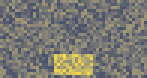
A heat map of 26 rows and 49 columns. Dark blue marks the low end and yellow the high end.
Ninth with the highest average: bottom middle. Odd patch: higher, in the bottom middle. Average level on the scale: 50%.
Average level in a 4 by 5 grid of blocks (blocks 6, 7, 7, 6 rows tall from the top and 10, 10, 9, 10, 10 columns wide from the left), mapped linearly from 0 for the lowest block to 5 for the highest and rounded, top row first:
1 1 1 1 1 / 1 1 0 1 1 / 1 1 3 1 1 / 1 2 5 2 1
